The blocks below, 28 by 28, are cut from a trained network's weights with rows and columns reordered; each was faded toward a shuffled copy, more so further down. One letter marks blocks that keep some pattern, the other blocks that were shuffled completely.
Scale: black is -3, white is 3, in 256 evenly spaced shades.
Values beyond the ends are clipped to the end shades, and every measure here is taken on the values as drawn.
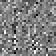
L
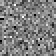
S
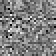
L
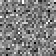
L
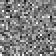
L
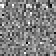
L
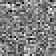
L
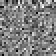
L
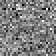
L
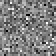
S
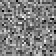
S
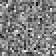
S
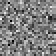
L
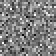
S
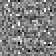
L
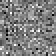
L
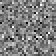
L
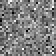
L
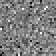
S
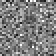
L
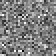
L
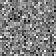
S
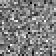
S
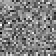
L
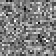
L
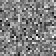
L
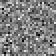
S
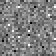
S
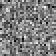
S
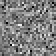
S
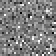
S
